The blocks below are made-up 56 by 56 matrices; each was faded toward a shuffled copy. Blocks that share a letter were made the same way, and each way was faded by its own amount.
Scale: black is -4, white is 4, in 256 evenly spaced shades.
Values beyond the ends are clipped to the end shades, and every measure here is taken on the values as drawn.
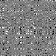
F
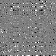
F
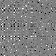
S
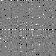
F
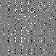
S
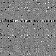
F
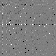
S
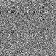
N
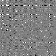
F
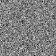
N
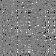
S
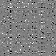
S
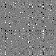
S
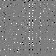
S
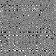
F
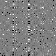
S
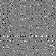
S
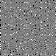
S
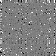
S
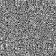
N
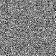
N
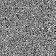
N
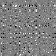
F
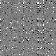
S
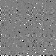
S
